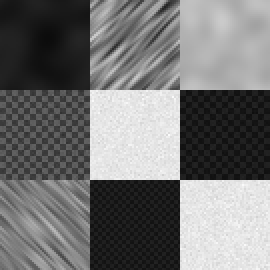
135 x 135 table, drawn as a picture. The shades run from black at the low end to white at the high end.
It is made of 3 by 3 panels. Panel 1,1: very low, smooth, faint in contrast. Panel 1,2: middling, slanting up to the right, strong in contrast. Panel 1,3: high, smooth, faint in contrast. Panel 2,1: low, checkered. Panel 2,2: very high, fine-grained, faint in contrast. Panel 2,3: very low, checkered, faint in contrast. Panel 3,1: middling, slanting down to the right. Panel 3,2: very low, checkered, faint in contrast. Panel 3,3: very high, fine-grained, faint in contrast.
